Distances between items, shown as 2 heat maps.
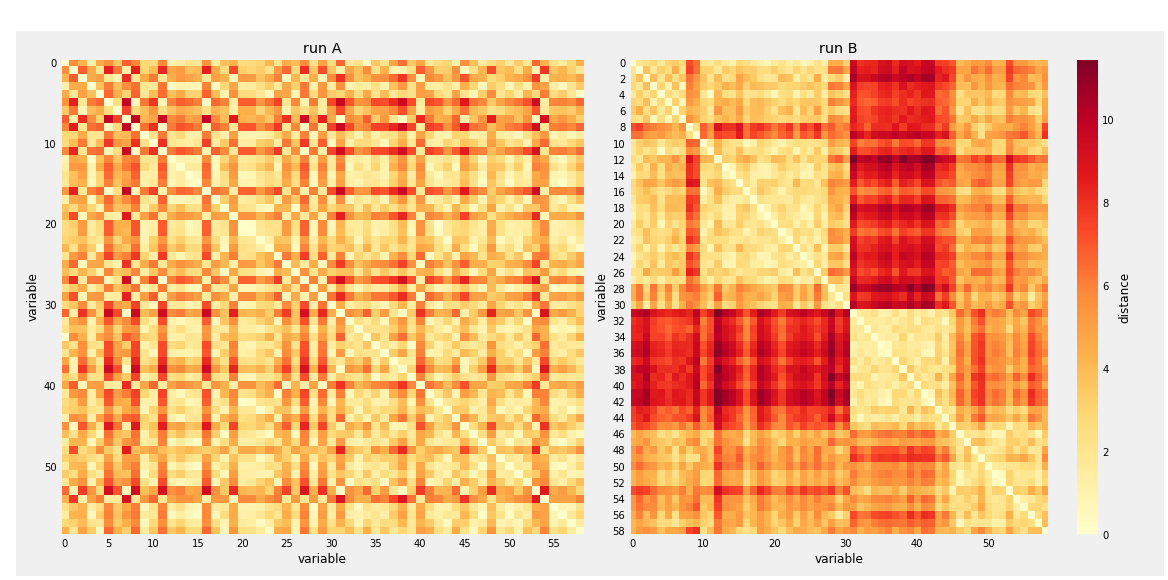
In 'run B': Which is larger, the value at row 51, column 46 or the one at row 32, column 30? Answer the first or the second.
the second
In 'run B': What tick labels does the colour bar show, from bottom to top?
0, 2, 4, 6, 8, 10
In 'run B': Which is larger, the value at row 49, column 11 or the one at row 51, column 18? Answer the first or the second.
the second
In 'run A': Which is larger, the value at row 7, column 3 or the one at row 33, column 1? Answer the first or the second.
the first
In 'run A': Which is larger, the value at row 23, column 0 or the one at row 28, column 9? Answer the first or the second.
the first
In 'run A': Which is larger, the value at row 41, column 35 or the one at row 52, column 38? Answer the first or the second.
the second
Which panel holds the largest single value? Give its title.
run B
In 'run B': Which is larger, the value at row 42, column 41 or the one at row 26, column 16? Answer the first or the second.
the second
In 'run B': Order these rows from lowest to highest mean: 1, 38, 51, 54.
51, 54, 1, 38
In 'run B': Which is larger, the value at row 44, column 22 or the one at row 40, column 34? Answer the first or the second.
the first
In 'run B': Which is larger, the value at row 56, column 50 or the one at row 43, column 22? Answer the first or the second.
the second
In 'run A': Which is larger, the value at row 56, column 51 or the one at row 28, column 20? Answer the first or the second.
the first
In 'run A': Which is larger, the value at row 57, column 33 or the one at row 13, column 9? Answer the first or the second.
the second
